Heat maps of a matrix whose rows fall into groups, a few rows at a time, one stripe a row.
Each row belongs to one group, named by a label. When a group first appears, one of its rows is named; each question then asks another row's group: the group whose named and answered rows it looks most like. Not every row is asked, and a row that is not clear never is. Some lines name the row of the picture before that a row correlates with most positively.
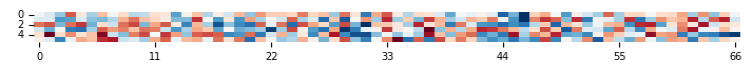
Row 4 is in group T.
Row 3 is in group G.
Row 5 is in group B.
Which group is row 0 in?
B
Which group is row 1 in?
G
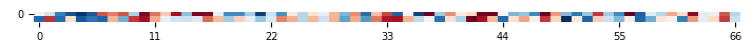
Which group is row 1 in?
G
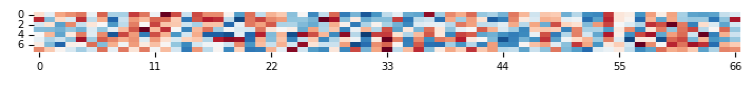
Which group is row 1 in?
T
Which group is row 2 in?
T
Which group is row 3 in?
G
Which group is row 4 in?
B
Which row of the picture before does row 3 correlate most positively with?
0
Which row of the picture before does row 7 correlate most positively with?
0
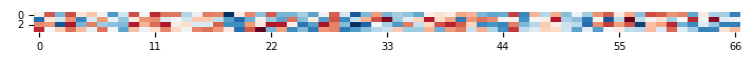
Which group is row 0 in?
T
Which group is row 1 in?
G
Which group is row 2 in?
T
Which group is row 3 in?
T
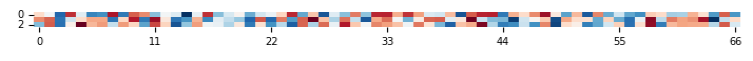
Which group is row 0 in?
G
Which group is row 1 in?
B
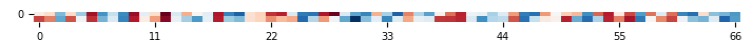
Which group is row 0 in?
T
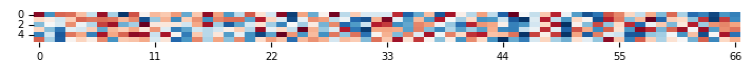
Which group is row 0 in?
T
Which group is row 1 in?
B
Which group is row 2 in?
G
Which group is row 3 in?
B
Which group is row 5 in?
B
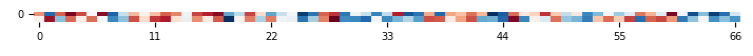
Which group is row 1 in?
T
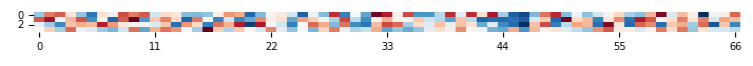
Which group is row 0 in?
G
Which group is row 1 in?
B
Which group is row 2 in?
B
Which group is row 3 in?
T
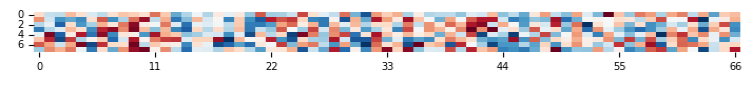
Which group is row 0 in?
B
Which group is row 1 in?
G
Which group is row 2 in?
G
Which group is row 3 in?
G
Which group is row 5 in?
T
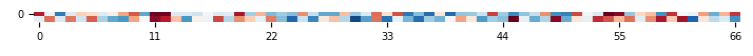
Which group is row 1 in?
T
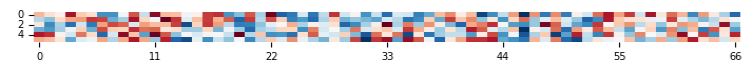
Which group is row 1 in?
T
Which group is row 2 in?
G
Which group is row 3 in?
G
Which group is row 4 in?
B
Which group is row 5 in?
G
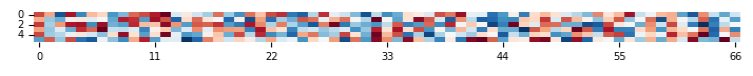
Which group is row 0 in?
T
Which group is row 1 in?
B
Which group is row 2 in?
T
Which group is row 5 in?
G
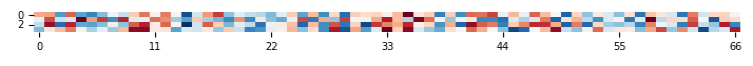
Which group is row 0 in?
G
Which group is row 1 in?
B
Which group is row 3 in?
G
